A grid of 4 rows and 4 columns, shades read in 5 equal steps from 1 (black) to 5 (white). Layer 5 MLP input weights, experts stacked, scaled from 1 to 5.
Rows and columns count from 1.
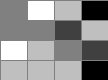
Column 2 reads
5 3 4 4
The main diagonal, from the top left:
3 3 3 1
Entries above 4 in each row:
1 0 1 0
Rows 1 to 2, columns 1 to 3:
3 5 4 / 3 3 2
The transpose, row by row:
3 3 5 4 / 5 3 4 4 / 4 2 3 4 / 1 4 2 1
